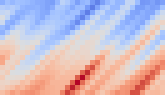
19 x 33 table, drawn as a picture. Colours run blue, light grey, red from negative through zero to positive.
Streaks slant up to the right. The field climbs toward the bottom. On average the colour sits 50% of the way up the scale. No lone cell stands out from its neighbours.
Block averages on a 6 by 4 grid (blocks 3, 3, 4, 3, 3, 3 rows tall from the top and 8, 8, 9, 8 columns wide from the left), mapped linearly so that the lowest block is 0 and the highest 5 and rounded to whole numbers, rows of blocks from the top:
0000 | 1011 | 2122 | 3333 | 3444 | 4545
